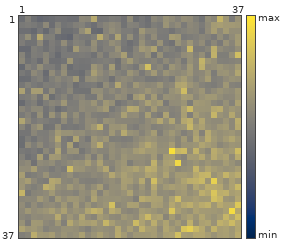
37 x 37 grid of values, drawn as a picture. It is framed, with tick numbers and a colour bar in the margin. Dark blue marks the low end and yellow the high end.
Values rise toward the bottom right. There are no regular stripes. Fine speckle covers the field. On average the colour sits 60% of the way up the scale. The top left is the ninth with the lowest average. The bottom right is the ninth with the highest average.
